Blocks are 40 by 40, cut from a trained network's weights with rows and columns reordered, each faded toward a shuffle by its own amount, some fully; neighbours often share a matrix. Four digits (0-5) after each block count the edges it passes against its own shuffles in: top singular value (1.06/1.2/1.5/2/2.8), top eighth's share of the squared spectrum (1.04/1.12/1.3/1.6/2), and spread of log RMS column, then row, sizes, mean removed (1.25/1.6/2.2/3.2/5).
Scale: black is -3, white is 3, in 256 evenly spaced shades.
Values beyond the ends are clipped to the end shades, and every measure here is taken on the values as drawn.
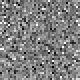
0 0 0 0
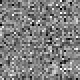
2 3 2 0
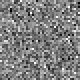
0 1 0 0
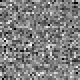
1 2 1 0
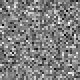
0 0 0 0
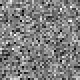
2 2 0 0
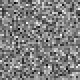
0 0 0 0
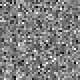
0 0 0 0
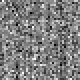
2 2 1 0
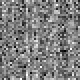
2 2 0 1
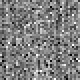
2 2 0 1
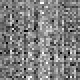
3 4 1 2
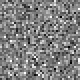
0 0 1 0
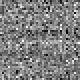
2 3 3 0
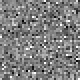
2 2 1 0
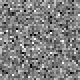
0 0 0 0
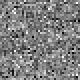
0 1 1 0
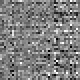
3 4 3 0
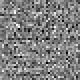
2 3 2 0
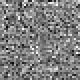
1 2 2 1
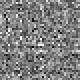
1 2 2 0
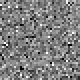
0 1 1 0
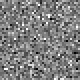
0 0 0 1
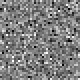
0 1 0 0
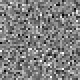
2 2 1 0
